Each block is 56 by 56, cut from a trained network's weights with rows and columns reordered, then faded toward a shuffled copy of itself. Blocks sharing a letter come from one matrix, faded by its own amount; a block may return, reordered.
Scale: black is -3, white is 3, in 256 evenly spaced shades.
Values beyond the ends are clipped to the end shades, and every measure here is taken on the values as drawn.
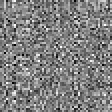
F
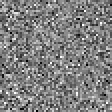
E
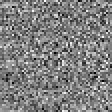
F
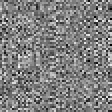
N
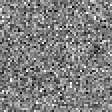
E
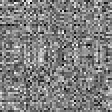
N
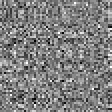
N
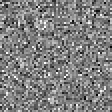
E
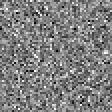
E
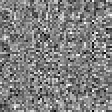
F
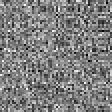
N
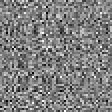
N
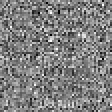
N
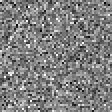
E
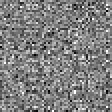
F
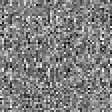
F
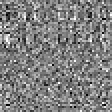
F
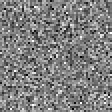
E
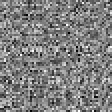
N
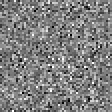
E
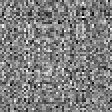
N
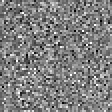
E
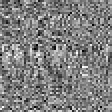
N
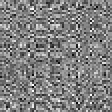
N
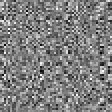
N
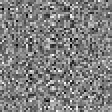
F
